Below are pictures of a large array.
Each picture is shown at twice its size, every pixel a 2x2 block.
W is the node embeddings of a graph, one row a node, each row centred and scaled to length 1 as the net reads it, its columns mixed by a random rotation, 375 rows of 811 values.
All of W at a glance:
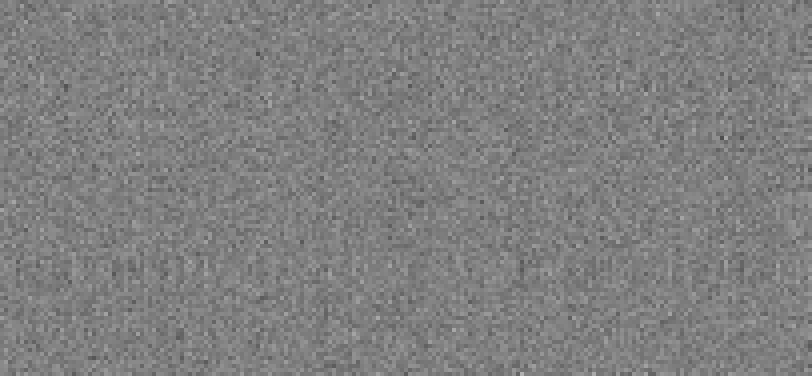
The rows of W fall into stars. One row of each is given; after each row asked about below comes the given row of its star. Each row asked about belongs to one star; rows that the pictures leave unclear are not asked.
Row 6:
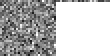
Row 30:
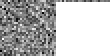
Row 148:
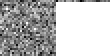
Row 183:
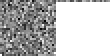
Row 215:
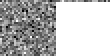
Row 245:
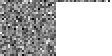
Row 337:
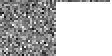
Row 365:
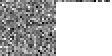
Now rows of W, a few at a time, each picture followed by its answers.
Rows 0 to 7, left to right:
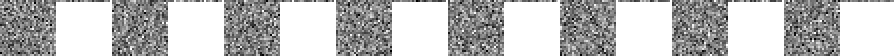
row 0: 6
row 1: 215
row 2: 215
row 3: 148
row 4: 365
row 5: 30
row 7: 337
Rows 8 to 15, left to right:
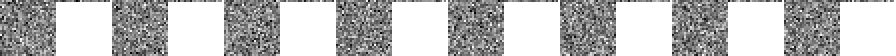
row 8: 30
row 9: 6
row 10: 148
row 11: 183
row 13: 245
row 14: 245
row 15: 6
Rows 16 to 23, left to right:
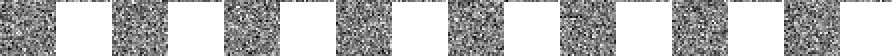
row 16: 183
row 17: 30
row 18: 6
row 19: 6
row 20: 148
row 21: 365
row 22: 337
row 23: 183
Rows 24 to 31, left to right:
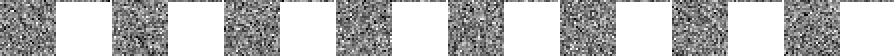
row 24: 245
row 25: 148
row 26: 215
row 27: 337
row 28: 215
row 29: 30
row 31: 148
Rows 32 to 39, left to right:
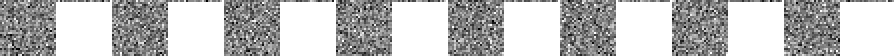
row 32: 245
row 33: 245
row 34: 337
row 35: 6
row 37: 245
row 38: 30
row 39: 365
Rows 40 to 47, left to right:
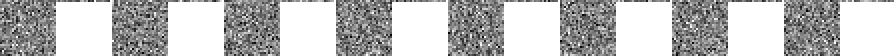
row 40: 30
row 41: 183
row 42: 215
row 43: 245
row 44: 148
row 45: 365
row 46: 30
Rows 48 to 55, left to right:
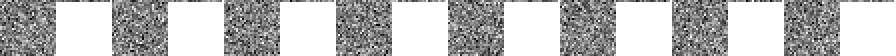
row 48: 30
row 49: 365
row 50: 6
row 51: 365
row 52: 148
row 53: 30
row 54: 30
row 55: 337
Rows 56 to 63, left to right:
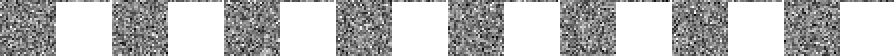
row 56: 215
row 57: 245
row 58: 245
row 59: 30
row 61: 337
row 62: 365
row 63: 148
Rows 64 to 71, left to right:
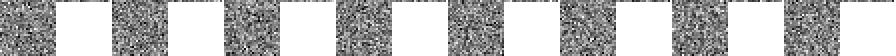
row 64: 148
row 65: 365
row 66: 183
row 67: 337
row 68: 365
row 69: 30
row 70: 148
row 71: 30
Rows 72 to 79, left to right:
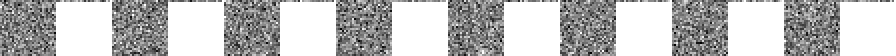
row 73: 6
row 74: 245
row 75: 183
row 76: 245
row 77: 183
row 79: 215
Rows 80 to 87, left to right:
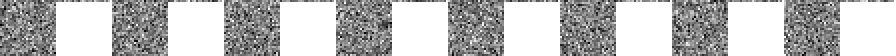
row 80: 6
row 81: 215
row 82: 148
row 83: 148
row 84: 30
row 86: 215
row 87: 215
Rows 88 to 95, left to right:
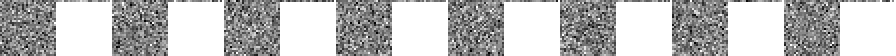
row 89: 215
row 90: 30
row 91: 215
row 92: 148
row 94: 365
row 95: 183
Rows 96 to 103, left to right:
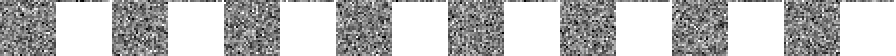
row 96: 148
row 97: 245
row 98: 215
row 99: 245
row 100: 365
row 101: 215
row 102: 30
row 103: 6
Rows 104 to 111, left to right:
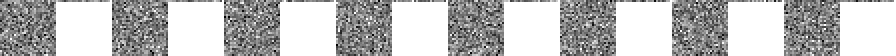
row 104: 365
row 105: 365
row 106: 365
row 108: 365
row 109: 337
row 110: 245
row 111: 337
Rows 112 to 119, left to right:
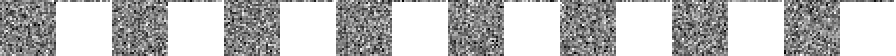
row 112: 365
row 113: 6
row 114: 30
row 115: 6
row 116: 215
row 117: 215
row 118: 215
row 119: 30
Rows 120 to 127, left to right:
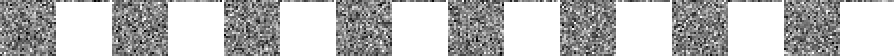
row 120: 148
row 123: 148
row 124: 6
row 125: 30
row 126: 148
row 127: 365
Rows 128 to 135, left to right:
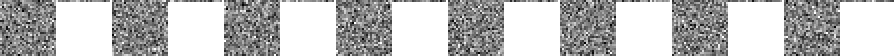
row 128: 215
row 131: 148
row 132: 183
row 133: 6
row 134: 148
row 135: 148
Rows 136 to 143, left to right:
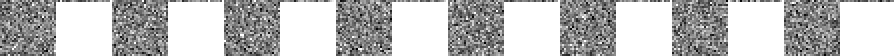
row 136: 6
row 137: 183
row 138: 183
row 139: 183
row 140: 365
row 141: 30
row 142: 337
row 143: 148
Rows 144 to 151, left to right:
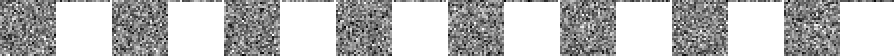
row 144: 245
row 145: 365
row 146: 215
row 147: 215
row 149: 6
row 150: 6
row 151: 30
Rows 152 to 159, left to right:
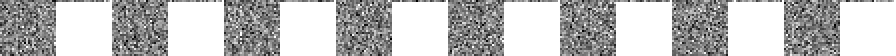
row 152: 6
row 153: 245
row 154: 148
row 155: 148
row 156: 337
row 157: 148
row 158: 215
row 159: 365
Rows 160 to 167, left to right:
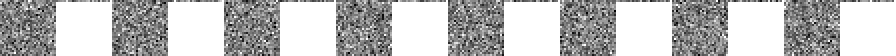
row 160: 183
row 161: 215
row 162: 148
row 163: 215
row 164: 365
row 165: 30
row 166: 30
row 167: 245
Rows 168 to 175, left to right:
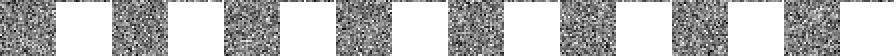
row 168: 337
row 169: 245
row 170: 30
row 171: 337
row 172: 245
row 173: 215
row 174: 365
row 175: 148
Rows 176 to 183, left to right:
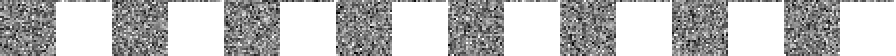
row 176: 215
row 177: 183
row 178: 30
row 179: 6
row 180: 215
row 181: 245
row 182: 365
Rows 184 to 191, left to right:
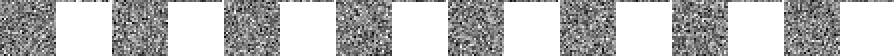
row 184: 245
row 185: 30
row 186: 337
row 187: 148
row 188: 30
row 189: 30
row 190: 215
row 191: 337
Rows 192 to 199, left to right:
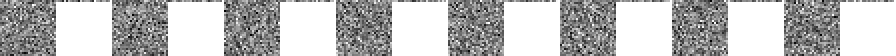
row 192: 6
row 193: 148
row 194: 183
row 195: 365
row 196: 365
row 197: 183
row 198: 337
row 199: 215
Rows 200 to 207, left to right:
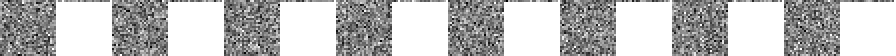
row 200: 215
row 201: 245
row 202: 6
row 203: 215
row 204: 183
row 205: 6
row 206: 215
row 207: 30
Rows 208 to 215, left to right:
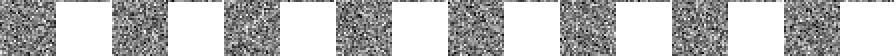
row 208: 365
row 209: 245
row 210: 337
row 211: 365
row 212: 30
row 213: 6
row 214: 183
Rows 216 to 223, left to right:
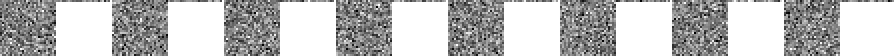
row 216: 365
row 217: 245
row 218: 30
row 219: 365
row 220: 183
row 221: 148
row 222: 215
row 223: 337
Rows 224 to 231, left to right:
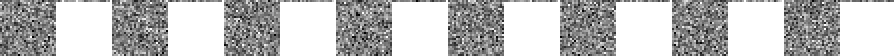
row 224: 215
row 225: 148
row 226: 245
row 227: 148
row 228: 215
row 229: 215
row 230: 215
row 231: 337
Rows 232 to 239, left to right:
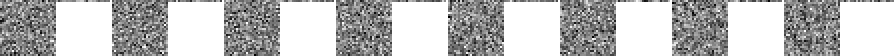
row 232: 215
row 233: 6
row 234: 337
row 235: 148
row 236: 215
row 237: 215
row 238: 148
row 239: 245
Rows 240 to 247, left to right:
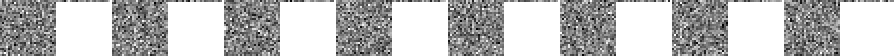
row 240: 365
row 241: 337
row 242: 6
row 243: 6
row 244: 365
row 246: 365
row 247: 245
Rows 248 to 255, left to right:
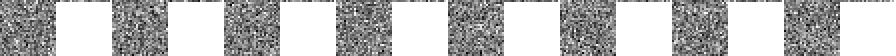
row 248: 215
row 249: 148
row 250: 215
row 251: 337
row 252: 6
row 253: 365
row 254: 148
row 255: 183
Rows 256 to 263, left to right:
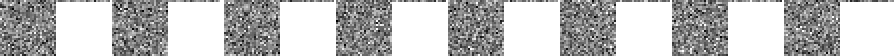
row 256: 245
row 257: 183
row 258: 148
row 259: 337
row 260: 183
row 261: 6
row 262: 215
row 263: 6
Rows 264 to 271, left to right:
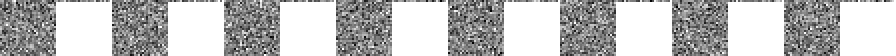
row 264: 6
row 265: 183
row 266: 183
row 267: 337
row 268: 6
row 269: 30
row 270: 183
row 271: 183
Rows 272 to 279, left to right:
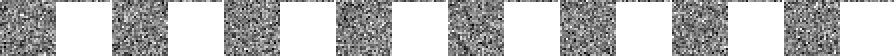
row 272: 6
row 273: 215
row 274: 6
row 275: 30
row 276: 245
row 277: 6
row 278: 215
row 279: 6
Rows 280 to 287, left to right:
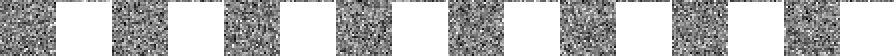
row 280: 183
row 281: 30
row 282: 245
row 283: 148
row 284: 245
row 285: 148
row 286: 6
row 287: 6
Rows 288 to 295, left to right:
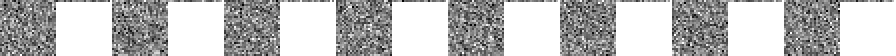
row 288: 245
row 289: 365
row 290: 215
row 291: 6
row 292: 245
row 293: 337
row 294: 365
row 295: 6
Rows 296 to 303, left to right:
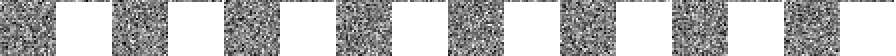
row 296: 215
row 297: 245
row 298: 30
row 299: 245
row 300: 337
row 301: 183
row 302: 337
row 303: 30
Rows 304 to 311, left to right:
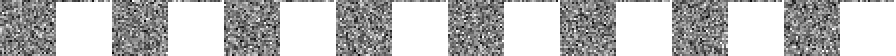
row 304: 6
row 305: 215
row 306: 365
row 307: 245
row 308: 245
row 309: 365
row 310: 6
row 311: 245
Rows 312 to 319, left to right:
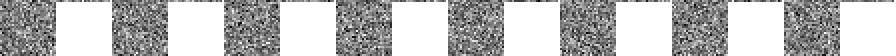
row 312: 183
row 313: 215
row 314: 215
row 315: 148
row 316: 30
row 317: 365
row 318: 30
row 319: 148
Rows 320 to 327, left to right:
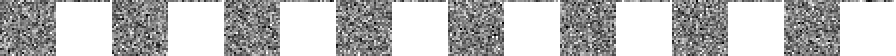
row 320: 365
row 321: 183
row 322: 245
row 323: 215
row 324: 365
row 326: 365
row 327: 215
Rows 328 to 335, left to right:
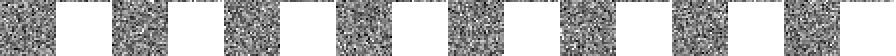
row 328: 245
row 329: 183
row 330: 30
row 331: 245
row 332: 337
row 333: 6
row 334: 183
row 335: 183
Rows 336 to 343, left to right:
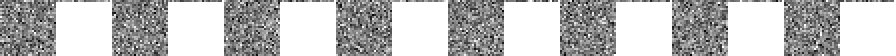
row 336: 245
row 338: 6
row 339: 183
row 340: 30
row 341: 30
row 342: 215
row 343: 6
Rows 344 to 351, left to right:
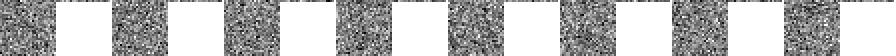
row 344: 215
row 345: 337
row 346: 215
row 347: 148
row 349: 148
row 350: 30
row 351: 337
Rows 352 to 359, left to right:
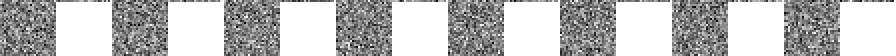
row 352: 183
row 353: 183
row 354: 30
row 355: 365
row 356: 6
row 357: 30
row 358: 245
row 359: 337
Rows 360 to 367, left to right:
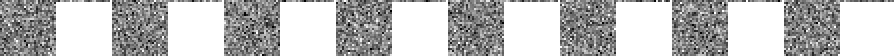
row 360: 215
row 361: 148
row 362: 148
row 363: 30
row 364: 365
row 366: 148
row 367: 30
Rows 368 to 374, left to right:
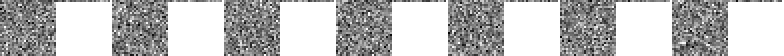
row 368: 337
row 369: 215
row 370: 215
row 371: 30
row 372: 365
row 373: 337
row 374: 365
